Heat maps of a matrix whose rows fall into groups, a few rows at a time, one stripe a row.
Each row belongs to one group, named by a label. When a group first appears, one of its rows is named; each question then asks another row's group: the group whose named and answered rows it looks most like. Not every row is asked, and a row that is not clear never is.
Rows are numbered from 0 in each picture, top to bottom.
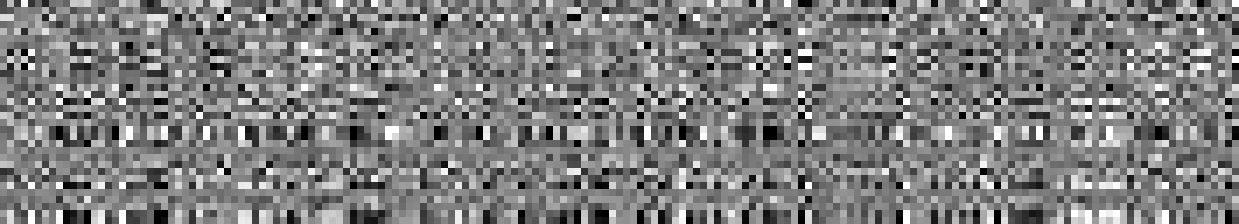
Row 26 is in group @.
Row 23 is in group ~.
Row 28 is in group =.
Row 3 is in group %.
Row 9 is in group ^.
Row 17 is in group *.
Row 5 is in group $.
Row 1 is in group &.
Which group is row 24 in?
&
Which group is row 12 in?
$
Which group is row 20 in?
@
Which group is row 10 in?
&
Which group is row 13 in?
=
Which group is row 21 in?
*
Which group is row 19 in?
%
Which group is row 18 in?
%
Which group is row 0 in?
*
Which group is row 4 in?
^
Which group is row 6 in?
$
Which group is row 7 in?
^
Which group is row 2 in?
~
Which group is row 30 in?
@
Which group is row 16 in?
@
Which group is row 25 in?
*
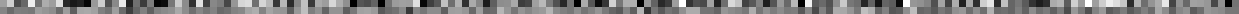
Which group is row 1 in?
$
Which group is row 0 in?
@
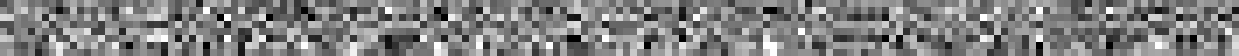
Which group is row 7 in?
$
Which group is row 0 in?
=
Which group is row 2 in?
~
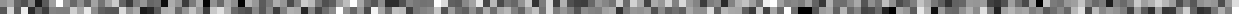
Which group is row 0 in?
$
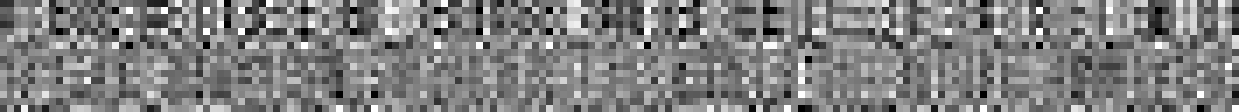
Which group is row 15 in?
*
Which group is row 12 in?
^
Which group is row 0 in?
&
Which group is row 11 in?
=
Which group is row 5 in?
*
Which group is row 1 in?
%
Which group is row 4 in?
%
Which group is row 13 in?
^
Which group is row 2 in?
&
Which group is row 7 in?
^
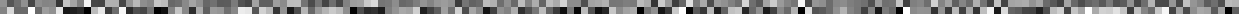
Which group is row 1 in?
@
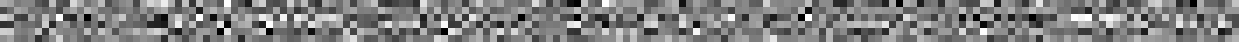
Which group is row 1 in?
=
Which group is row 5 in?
$
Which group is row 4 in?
~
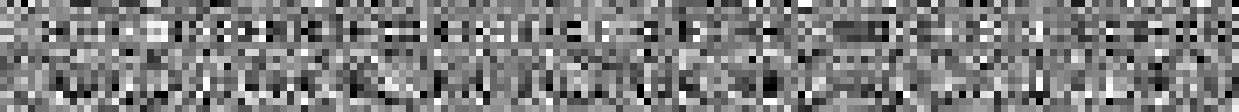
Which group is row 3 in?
~
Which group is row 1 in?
*
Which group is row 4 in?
%
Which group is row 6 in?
^
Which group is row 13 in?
@
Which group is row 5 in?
~
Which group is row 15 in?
*
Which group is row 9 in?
&
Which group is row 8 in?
*
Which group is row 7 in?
$
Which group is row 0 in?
^
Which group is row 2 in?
^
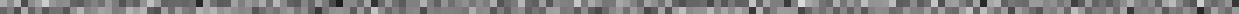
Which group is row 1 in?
*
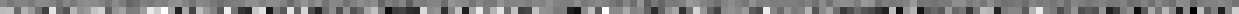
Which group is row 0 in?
$
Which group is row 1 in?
~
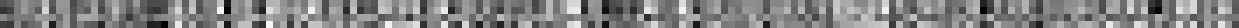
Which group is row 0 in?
&
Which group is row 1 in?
&
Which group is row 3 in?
&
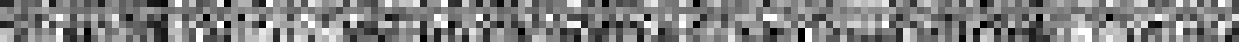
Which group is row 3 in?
&
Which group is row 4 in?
@
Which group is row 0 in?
&
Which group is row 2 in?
$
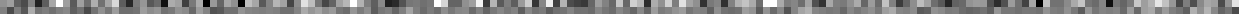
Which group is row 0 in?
$
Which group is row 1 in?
^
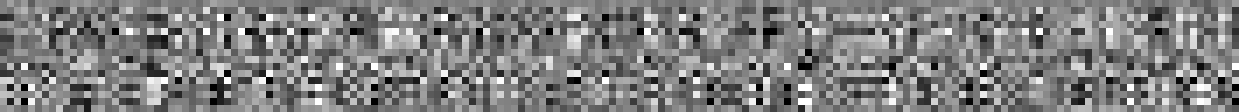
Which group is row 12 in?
^
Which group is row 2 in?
&
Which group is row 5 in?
&
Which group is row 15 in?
@
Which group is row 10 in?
&
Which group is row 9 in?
*
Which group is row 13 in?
~
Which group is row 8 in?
$
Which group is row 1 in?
%
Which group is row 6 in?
&
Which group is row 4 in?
%
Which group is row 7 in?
=
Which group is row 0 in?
*
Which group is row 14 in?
^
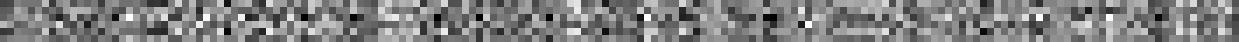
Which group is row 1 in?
=
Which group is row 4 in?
&
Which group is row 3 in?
@
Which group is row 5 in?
%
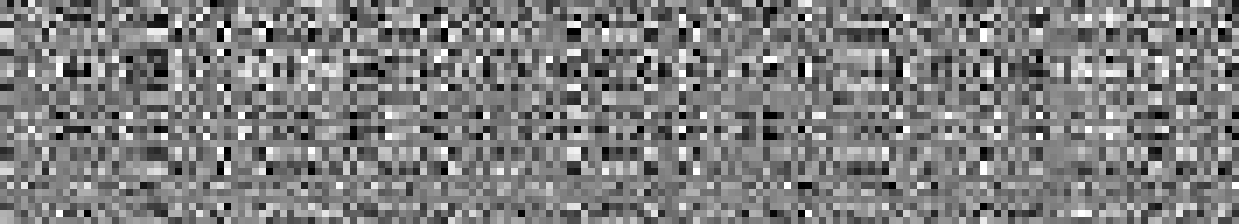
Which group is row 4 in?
~
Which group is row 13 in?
~
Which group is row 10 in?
@
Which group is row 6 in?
*
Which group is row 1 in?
%
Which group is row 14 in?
~
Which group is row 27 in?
$
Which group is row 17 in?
*
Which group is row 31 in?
~
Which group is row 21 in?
&
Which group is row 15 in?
&
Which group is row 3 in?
&
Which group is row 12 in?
&
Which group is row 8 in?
$
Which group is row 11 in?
$
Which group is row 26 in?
*
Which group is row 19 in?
%
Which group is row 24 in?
~
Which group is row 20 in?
*
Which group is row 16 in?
%
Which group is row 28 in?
*
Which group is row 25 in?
^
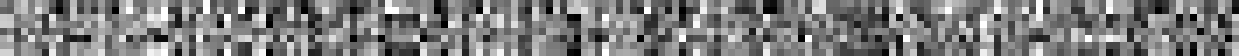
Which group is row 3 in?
~
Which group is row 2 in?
~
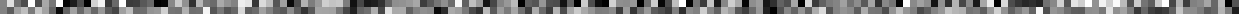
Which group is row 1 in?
%
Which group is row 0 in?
@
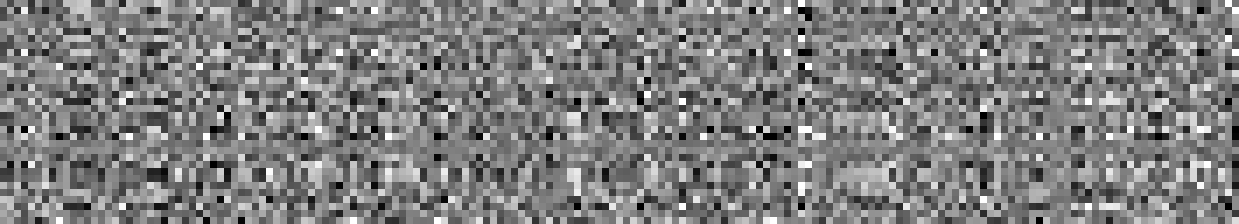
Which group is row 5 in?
=
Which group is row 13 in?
%
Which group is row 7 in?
*
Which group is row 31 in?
$
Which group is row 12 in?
^
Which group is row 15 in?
~
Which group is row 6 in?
&
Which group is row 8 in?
%
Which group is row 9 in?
@
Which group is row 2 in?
=
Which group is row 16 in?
&
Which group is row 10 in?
*
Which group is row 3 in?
~
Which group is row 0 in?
=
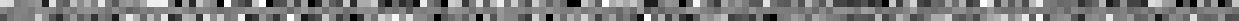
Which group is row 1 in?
$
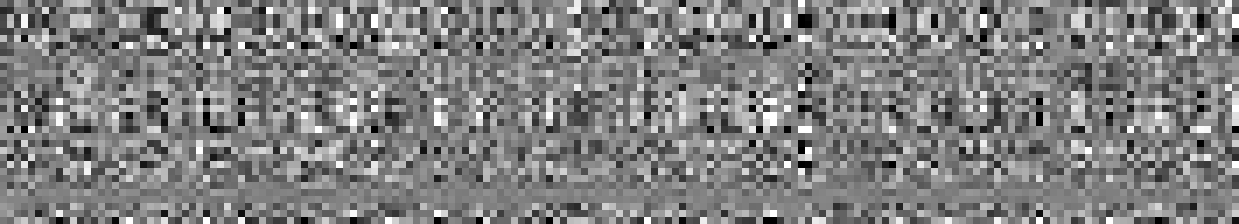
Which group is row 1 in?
&
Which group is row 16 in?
$
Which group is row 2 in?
*
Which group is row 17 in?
$
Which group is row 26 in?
^
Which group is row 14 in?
$
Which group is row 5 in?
^
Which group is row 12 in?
=
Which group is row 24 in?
=
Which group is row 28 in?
$
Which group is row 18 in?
^
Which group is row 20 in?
*
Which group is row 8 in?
~
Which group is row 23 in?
*
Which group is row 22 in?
^
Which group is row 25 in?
%
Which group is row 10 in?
$
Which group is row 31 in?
%
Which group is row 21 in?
@
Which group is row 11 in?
=
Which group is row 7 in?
&
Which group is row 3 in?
*
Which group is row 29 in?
~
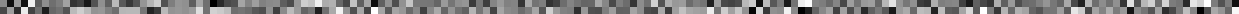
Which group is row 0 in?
^
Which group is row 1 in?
*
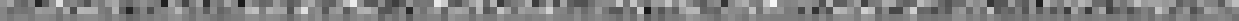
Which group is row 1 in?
$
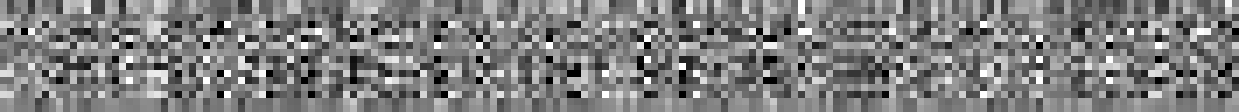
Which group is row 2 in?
^
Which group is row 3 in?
~
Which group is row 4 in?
^
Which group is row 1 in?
=
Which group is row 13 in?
~
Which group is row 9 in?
@
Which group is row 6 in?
$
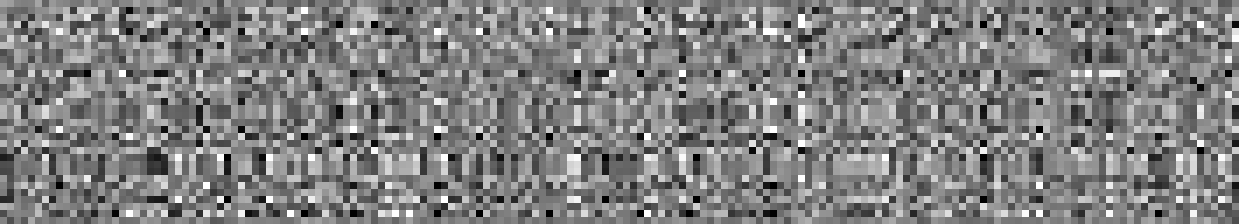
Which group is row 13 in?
=
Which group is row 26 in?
%
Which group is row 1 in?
$
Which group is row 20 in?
^
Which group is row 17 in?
=
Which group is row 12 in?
*
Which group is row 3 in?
^
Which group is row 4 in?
$
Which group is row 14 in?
$
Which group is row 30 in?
%
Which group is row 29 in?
~
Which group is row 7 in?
=
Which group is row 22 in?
&
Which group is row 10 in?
@
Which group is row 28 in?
&
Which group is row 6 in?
~
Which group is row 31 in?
^
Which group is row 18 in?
$
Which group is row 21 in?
*
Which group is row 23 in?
&
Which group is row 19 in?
%
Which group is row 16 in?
^
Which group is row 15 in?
^
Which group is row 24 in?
&
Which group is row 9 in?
^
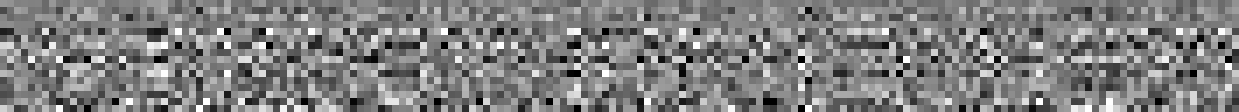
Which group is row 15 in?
@
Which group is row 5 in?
*
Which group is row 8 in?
@
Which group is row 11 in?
=
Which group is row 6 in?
~
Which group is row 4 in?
&
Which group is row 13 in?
&
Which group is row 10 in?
~
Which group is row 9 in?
=
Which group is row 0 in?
~
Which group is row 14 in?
%
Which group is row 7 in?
^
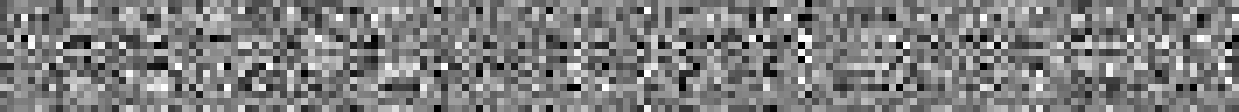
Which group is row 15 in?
%
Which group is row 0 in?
=
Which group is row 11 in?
=
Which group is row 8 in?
@
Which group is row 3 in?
*
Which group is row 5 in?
^
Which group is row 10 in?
%
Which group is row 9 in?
&
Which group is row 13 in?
=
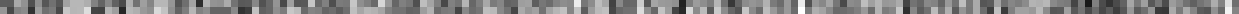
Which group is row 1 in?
=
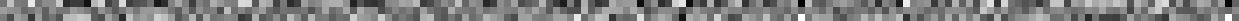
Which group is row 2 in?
=
